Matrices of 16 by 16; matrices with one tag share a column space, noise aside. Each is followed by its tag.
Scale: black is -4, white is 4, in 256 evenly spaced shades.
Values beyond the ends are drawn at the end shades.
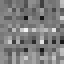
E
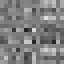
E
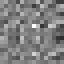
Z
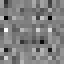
E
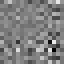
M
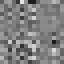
M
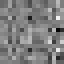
E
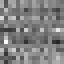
E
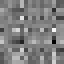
E
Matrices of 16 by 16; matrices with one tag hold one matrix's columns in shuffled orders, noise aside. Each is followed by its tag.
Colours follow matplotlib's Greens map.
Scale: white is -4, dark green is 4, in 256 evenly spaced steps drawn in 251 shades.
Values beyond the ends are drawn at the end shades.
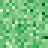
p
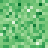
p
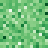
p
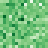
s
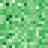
s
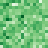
s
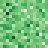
p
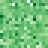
s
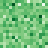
s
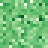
s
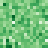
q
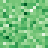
p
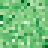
q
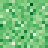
p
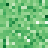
q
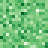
p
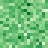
p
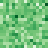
s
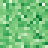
s
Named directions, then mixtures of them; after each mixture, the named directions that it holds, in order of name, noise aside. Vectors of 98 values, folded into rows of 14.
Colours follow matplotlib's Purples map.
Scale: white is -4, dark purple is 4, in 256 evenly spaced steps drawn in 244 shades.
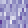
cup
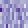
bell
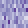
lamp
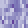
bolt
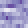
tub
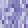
bolt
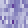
bolt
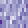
cup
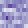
bell, tub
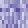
bell, bolt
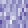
cup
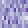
bolt, lamp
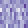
bell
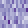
lamp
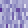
bell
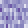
bell, tub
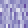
bell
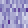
bell, lamp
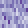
lamp, tub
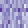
bell, lamp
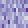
lamp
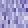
lamp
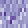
cup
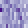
bell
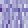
bell, lamp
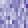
bolt, cup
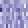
bell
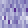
bolt, lamp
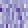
bell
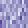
cup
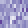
cup, lamp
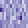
bell, cup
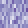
cup, lamp
